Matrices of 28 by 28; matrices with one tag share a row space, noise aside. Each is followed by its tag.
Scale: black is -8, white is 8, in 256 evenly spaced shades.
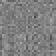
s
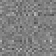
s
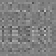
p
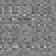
p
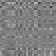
s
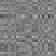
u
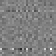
s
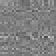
u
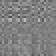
p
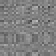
u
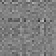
p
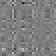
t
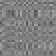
s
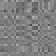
u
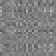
s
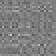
p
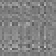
p
